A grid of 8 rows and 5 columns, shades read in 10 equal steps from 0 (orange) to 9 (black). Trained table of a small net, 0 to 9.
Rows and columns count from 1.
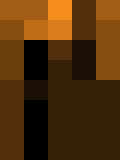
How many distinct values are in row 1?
3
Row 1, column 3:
0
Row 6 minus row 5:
0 1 0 0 0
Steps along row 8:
up down same same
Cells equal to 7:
13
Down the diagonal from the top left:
3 2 6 8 7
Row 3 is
5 9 6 8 4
